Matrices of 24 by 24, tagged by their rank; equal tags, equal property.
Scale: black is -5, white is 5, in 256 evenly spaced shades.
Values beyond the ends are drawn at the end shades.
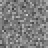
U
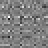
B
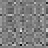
B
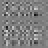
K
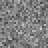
U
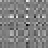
K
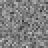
U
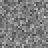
U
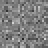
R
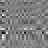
K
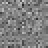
R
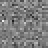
R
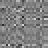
B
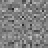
R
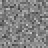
U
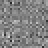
R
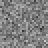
U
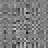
B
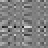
K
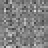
R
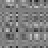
K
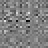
B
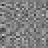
B
